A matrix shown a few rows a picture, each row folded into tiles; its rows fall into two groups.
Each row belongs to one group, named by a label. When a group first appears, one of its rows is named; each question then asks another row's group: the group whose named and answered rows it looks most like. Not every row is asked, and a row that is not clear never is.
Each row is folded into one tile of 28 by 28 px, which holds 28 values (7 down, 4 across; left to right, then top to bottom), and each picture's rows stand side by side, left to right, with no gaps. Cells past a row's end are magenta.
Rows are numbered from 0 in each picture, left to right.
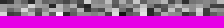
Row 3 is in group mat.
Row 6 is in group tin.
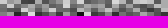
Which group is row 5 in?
mat
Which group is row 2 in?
mat
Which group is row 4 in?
mat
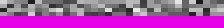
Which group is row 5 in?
tin
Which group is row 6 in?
mat
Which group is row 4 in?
mat
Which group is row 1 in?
tin
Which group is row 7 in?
tin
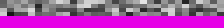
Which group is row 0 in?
tin
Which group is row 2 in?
mat
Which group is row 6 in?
tin
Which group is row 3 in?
mat
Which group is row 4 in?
tin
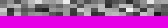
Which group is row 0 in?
tin
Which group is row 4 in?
tin
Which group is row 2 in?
mat
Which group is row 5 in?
mat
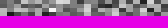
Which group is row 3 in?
tin
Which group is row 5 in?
tin
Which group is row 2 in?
mat
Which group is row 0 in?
tin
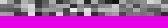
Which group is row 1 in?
tin
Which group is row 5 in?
mat
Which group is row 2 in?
tin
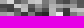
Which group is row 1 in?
mat
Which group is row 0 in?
mat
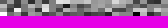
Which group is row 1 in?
tin
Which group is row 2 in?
mat
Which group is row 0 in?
tin
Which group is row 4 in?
mat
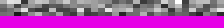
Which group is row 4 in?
tin
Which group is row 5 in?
tin
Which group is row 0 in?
mat
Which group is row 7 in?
mat
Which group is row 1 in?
mat
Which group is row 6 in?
mat
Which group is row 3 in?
mat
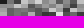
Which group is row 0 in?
tin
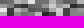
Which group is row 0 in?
tin
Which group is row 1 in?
mat
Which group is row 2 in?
tin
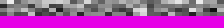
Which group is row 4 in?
mat
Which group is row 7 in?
mat
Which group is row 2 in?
mat
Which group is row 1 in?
mat
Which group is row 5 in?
tin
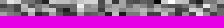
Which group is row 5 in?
tin
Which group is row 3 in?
mat
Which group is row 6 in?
mat
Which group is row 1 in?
tin
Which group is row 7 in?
tin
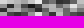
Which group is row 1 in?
mat
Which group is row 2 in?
tin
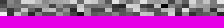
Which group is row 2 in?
mat
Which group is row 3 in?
mat
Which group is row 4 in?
mat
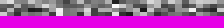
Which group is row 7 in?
mat
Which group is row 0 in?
mat
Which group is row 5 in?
mat
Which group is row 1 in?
mat
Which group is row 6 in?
mat
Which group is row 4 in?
tin
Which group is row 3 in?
tin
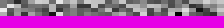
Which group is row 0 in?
tin
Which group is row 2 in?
mat
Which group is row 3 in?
mat
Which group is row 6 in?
tin
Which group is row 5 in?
tin
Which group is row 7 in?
mat
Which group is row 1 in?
mat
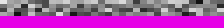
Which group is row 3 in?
mat
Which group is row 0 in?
mat
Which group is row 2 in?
mat
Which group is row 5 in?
mat
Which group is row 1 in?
tin
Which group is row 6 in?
mat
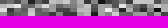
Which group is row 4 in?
tin
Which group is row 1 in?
tin
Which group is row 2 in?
mat
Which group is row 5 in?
mat
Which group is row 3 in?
tin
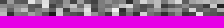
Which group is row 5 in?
mat
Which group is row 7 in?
mat
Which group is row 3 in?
tin
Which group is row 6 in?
mat
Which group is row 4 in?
tin
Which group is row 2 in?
tin
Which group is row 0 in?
tin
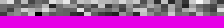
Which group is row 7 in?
mat
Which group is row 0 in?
mat
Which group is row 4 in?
mat
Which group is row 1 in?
tin
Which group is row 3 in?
mat
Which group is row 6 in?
tin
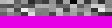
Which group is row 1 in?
tin
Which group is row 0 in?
mat
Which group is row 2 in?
tin
